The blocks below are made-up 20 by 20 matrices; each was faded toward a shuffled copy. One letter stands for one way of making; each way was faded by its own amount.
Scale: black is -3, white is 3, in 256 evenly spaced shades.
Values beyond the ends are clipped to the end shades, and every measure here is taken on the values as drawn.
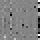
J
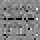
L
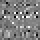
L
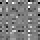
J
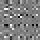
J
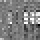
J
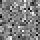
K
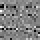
L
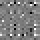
J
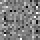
K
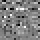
L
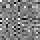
L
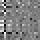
J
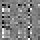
J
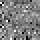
K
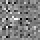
L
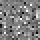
K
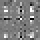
J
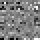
L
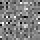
L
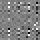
J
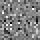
K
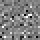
L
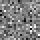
K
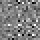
L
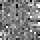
K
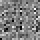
K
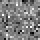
K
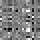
J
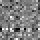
L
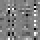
J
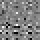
L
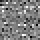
K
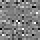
L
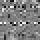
L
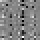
J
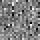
K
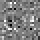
L
